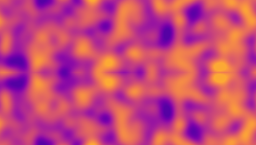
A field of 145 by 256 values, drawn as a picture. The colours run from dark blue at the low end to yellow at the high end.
Grain: smooth. Ninth with the highest average: middle right. Mirror symmetry: top to bottom. Odd rows or columns: none.
